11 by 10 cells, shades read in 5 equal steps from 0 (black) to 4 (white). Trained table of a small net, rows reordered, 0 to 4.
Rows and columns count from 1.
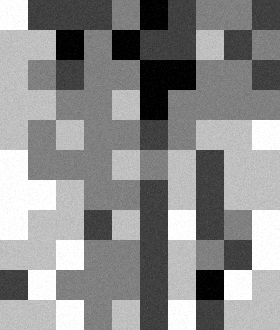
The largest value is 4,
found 14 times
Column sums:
35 30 25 20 24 9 26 18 26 30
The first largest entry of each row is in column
1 1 1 1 10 1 1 1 3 2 3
